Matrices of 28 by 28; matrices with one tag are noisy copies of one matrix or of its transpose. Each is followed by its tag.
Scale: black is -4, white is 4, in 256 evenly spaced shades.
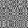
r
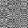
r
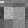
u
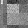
u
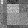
u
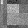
u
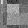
u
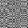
r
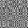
r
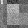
u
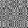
r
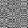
r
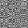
r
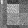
u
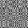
r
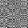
r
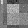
u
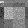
u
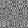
r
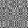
r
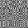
r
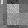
u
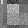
u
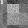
u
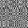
r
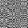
r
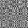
r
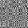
r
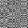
r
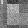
u
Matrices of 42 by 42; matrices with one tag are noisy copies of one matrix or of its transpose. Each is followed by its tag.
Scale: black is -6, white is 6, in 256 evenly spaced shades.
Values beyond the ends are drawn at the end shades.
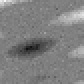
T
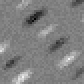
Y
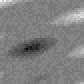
T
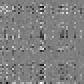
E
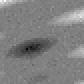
T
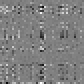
E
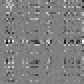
E
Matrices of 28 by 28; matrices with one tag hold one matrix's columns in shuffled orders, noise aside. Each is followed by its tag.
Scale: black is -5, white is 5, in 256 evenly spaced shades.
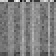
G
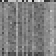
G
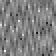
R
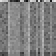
G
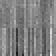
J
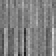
J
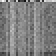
G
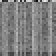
G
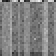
G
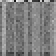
G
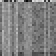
G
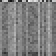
G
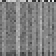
G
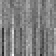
J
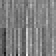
J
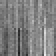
J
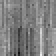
J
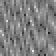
R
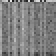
G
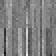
J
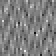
R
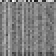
G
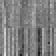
J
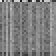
G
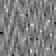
R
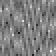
R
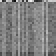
G
